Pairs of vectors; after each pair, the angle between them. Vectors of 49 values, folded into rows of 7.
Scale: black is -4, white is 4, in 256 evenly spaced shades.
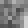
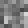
partly aligned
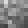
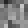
partly opposed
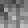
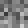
partly aligned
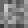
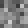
partly aligned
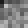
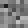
orthogonal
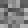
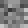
nearly parallel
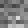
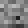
nearly opposite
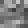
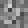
orthogonal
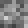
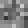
nearly opposite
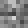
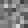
orthogonal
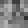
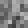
partly opposed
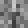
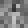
nearly opposite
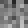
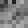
partly aligned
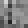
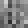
nearly parallel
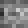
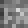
nearly parallel
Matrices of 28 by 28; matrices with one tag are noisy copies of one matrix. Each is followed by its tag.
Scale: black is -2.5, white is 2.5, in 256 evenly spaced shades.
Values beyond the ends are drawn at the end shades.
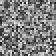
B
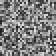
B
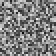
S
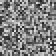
B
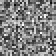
B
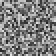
S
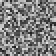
S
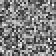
B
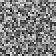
S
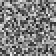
S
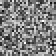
B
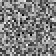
S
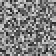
S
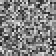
B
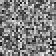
B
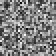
B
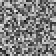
S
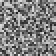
S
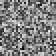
B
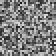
B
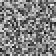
S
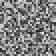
S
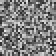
B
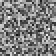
S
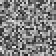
B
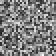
B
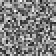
S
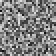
S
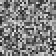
B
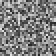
S
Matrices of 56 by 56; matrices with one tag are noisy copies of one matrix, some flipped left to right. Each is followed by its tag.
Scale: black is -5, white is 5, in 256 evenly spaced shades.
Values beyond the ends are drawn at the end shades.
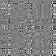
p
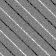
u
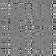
p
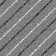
u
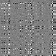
p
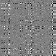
p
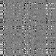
p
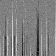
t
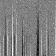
t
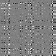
p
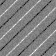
u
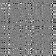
p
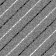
u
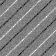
u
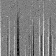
t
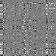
p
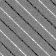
u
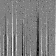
t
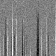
t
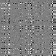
p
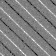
u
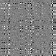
p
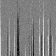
t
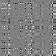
p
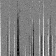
t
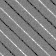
u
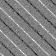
u
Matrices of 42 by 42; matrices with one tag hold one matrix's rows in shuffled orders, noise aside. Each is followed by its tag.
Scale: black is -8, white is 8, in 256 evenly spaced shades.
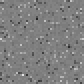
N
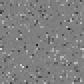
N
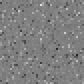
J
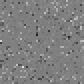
N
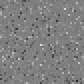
J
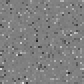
N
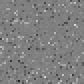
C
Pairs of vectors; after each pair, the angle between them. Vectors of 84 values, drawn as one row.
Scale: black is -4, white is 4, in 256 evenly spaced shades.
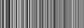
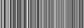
nearly opposite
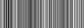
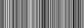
nearly opposite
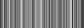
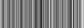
nearly opposite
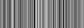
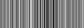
orthogonal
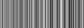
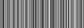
orthogonal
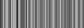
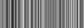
partly opposed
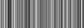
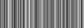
nearly opposite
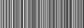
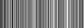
partly opposed
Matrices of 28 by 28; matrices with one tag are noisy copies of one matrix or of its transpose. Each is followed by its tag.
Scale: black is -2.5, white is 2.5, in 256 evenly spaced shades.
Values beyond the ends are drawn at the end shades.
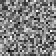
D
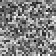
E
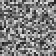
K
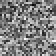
E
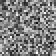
D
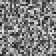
K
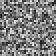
K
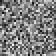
D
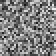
D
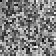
E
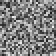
D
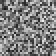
D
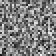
K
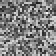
E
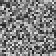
D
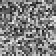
E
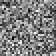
D
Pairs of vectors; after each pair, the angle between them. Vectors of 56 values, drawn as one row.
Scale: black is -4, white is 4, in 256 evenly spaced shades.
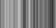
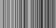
partly aligned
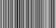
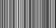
nearly opposite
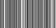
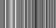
orthogonal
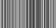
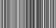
nearly parallel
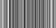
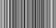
nearly parallel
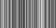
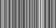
nearly parallel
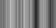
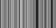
partly aligned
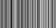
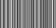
partly opposed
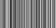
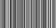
nearly parallel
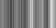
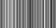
partly opposed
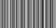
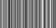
nearly opposite
